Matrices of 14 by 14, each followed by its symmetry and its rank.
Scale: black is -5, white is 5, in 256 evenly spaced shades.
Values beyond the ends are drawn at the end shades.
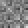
symmetric, rank three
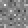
symmetric, rank three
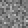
neither, full rank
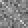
symmetric, full rank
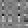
neither, rank two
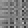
neither, rank two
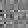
neither, rank two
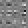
neither, rank two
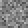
neither, full rank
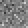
symmetric, full rank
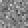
neither, full rank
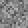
symmetric, full rank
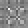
symmetric, rank three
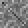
symmetric, full rank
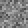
neither, full rank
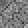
symmetric, full rank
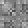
symmetric, rank three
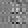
neither, rank two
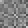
symmetric, rank three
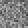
neither, full rank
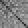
symmetric, full rank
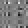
neither, rank two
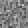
neither, full rank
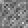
symmetric, full rank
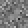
symmetric, full rank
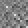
symmetric, rank three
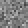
neither, full rank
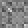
symmetric, rank three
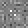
symmetric, rank three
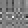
neither, rank two
